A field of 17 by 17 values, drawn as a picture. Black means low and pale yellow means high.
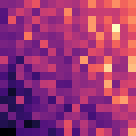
The texture is fine-grained noise. Values rise toward the top right. No regular stripes run through it. The ninth with the lowest average is the bottom left. The ninth with the highest average is the top right. Neither half mirrors the other.
